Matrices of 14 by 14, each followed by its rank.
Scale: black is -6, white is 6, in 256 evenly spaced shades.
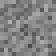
full rank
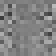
three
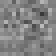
three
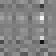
two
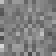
three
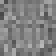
three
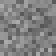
full rank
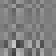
one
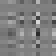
one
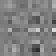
two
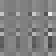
one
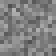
full rank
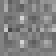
two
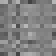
two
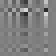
one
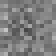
three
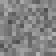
full rank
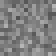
full rank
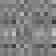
two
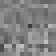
three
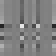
one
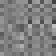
two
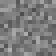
full rank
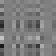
one
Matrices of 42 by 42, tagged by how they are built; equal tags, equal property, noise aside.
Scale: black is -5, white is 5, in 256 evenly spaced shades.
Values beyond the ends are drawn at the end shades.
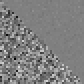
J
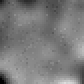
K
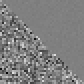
J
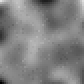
K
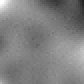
K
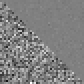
J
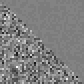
J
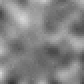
K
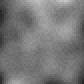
K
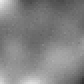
K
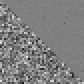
J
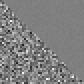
J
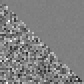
J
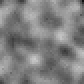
K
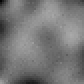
K
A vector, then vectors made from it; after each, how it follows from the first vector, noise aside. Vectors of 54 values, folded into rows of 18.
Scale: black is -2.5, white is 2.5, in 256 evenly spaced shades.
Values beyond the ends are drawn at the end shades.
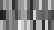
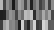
sign-scrambled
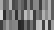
sign-scrambled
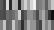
reversed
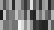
sign-scrambled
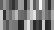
sign-scrambled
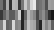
reversed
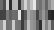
reversed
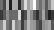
reversed
